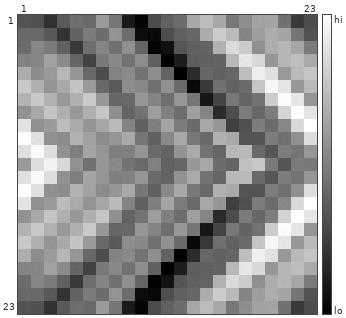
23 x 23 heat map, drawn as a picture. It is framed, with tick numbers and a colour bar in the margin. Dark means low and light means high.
Histogram: bell-shaped. Mirror symmetry: top to bottom. Slope: none. Ninth with the highest average: middle left.
